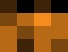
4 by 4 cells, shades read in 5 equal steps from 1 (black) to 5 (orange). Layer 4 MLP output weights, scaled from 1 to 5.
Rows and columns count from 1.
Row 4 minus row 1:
2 1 2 2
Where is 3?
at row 2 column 1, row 3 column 2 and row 4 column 4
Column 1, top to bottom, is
2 3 4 4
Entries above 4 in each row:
0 1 0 0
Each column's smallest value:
2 1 2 1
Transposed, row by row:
2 3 4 4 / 1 4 3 2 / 2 5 4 4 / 1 4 4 3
